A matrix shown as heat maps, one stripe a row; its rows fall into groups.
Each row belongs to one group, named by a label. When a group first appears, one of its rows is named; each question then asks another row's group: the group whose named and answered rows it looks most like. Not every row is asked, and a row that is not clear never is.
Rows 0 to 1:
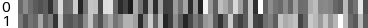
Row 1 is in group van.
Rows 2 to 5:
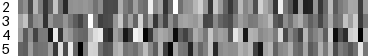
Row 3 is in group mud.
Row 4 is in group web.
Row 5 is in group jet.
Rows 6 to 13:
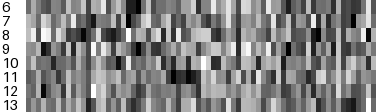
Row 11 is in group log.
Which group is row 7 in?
web
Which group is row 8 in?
mud
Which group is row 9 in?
jet
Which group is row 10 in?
mud
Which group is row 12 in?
jet
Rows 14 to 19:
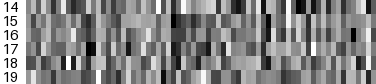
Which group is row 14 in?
mud
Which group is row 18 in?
jet
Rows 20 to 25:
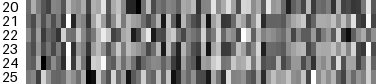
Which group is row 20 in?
jet
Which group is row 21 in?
van
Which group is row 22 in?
web
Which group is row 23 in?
van
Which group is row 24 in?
jet
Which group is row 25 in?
van
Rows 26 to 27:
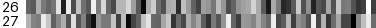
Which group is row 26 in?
jet
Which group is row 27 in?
web
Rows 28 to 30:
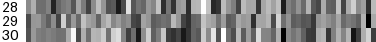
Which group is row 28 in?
mud
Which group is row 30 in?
log
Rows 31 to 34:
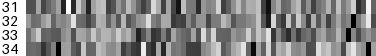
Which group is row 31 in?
jet
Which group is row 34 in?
van
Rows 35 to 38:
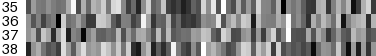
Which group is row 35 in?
log
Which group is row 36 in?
web
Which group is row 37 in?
mud
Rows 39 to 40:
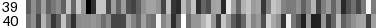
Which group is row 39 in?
jet
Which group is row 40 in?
mud
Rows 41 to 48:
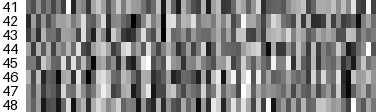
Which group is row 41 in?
van
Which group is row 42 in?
jet
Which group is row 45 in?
web
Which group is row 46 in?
web
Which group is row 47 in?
web
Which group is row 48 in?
van
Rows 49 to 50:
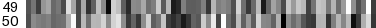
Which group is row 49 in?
van
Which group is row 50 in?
log
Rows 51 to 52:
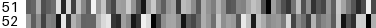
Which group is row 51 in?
jet
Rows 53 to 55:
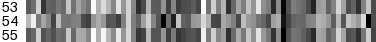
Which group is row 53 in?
log
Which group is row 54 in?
mud
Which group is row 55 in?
log
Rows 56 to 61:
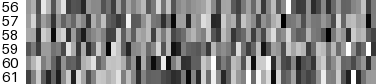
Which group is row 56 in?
mud
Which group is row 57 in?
mud
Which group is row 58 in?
mud
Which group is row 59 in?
van
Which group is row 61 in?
log
